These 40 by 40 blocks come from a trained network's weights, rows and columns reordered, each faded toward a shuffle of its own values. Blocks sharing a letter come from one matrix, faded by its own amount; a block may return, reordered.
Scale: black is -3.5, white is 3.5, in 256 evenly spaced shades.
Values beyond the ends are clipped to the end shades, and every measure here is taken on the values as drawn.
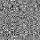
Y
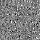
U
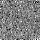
U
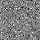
U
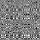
Y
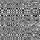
Y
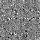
U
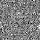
U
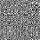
Y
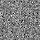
U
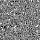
U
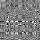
Y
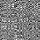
Y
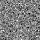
U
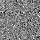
U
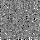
U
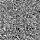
U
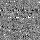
U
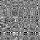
Y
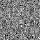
U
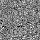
U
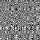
Y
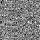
U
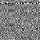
Y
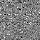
U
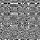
Y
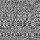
Y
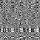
Y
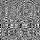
Y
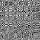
Y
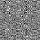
Y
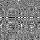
Y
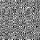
Y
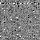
U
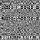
Y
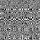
Y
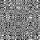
Y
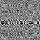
Y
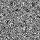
U
